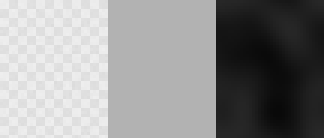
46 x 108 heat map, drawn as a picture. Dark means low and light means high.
The table splits into one row of 3 panels. Panel 1,1: very high, checkered, faint in contrast. Panel 1,2: high, flat. Panel 1,3: very low, smooth, faint in contrast.
